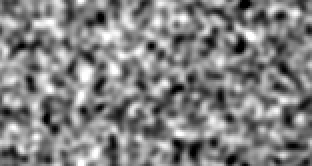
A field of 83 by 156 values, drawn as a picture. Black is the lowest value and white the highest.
Lone odd cells: none. Average level on the scale: 50%. Grain: blotchy. Odd rows or columns: none. Stripes: none. Slope: none. Mirror symmetry: none.
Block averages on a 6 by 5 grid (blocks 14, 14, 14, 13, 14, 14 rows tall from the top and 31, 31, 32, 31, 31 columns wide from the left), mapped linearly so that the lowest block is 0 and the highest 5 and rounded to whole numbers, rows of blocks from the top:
41512
25312
44321
33112
22242
24201
